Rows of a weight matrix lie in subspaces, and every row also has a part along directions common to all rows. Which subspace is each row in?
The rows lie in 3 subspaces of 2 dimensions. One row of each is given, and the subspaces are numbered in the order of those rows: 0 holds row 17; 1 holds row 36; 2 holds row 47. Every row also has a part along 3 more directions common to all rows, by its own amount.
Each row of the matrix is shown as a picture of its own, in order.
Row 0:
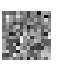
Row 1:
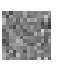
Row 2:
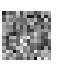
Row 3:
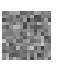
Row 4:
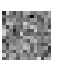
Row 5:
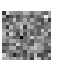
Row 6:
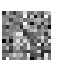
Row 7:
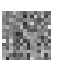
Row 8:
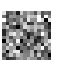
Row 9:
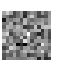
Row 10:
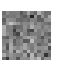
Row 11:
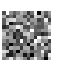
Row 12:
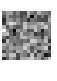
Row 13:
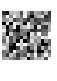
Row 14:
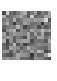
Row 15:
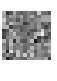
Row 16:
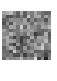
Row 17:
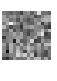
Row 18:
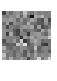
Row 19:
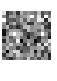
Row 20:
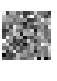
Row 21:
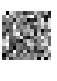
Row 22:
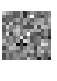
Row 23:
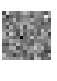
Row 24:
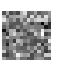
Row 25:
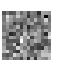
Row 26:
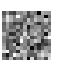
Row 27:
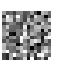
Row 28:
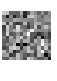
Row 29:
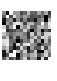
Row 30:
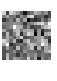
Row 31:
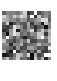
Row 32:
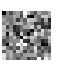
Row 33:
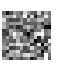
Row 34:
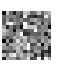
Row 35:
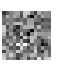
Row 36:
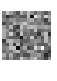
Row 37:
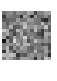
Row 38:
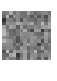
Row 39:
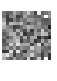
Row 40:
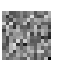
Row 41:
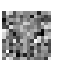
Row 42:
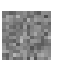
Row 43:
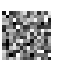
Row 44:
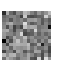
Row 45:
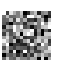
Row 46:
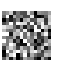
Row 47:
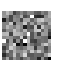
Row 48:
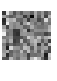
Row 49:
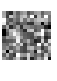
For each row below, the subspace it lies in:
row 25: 1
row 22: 2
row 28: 2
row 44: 0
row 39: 1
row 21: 2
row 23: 1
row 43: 2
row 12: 0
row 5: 1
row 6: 0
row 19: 1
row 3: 1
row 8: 1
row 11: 2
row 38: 2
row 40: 2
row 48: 0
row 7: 0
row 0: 1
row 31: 2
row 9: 2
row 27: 1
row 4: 0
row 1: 2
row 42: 1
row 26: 1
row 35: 2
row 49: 2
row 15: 0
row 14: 2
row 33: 2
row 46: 2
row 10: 0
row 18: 2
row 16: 1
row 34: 0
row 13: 2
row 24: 1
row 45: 0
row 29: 2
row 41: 0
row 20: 0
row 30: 1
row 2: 1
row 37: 0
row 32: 2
